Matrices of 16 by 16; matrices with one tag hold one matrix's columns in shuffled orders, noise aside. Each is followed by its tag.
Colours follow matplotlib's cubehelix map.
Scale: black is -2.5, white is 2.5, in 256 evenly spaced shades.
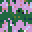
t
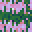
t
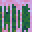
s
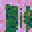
s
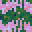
t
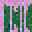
s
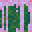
s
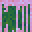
s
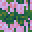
t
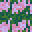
t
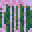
s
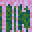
s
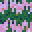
t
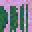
s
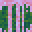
s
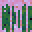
s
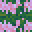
t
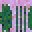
s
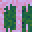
s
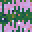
t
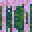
s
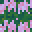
t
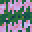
t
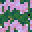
t
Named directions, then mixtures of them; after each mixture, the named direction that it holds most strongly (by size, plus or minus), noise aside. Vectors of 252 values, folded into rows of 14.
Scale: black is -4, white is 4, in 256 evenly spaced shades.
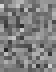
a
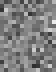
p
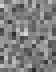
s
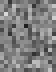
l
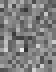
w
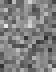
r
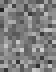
p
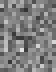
w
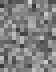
s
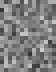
s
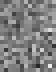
p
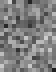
r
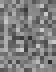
w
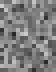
s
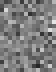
p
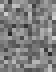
l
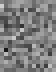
a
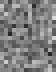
l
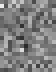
w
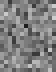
l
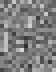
w
